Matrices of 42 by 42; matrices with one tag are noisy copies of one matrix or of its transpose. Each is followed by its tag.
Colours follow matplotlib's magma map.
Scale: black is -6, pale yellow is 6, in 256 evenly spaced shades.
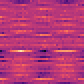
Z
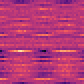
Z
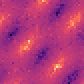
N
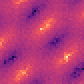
N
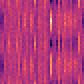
Z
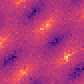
N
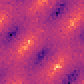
N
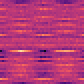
Z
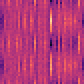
Z
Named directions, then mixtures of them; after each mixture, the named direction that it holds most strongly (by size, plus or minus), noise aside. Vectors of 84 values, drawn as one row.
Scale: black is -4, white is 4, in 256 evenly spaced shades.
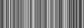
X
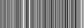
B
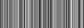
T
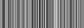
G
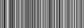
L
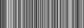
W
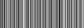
L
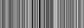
G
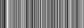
W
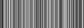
X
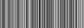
G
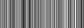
B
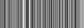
B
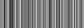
L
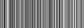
L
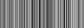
T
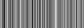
G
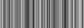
X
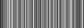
W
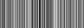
G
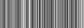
B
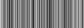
X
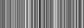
G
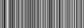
L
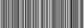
T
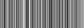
B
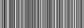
L
